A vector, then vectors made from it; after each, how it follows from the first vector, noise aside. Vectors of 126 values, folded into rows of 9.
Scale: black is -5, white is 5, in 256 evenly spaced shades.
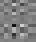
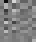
wrapped around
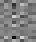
wrapped around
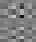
reversed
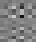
reversed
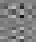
reversed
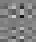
reversed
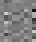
wrapped around
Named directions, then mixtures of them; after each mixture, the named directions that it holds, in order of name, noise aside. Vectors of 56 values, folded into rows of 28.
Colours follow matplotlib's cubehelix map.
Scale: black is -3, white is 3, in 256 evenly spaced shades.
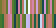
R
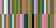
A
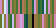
A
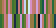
R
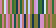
A, R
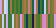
A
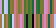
A, R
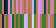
A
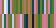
A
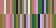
A, R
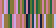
A, R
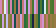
A, R
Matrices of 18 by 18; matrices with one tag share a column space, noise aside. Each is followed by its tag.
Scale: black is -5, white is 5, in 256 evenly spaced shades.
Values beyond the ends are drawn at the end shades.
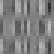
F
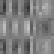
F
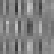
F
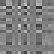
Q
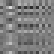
Q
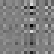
Q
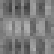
F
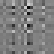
Q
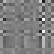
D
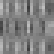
F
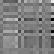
D
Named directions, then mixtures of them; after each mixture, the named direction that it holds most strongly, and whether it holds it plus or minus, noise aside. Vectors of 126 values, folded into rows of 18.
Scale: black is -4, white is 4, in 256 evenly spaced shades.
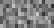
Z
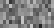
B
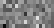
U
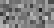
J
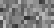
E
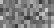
E, plus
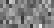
B, minus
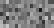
J, plus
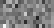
U, minus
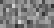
Z, plus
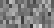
B, minus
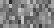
B, plus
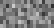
Z, plus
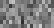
B, minus
